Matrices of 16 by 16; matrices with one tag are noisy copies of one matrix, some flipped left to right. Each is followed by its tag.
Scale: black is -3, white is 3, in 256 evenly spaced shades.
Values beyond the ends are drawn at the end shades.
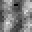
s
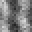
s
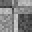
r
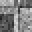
r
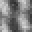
s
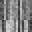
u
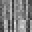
u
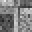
r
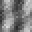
s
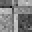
r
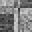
r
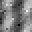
s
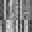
u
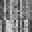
u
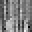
u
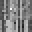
u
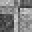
r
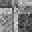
r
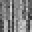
u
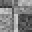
r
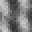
s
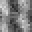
s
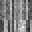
u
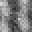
s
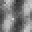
s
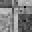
r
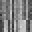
u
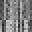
u
